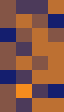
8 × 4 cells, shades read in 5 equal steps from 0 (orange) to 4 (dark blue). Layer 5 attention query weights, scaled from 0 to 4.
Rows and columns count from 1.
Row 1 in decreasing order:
3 3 2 1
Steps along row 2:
down up up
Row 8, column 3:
1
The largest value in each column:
4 3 3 4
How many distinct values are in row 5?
2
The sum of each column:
20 16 14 15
